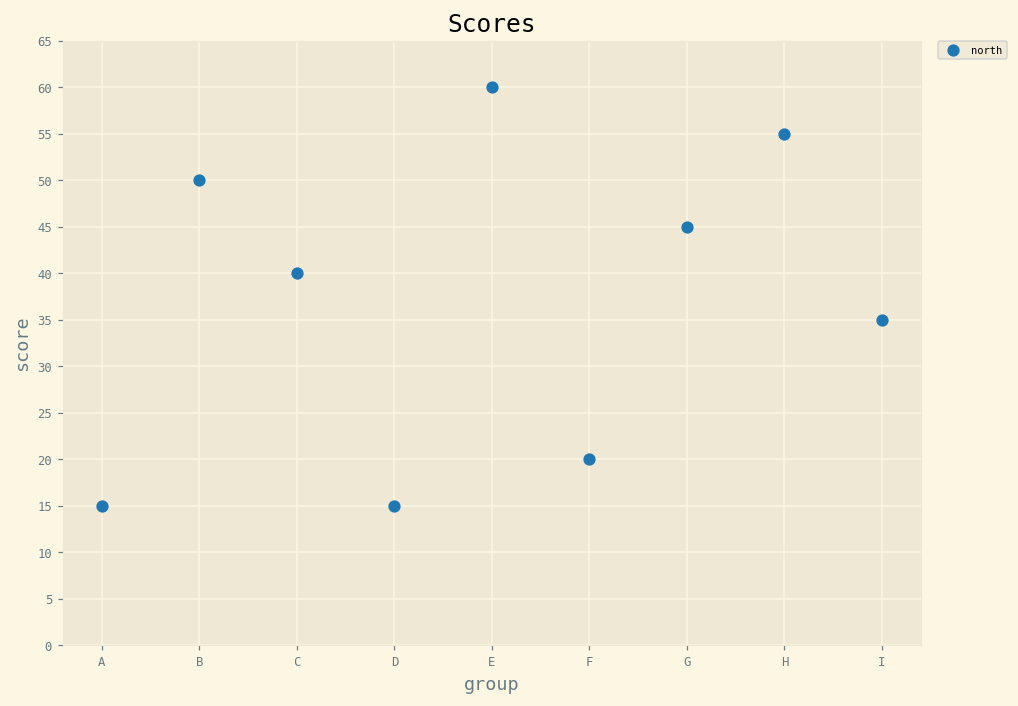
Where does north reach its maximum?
E
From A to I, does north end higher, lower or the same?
higher
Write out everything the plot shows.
Title: Scores
x-axis: group, ticks A B C D E F G H I
y-axis: score, ticks 0 5 10 15 20 25 30 35 40 45 50 55 60 65
Legend: north
Values:
north: 15 50 40 15 60 20 45 55 35
